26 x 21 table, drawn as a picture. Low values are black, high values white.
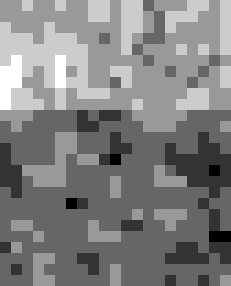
There are no regular stripes. The top part is higher, up to a seam about 40% of the way down. The bottom right is the ninth with the lowest average. The ninth with the highest average is the top left.
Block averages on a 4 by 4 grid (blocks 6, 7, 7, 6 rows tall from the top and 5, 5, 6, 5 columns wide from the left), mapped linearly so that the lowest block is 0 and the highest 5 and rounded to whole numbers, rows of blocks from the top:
5544 / 4333 / 1110 / 2110
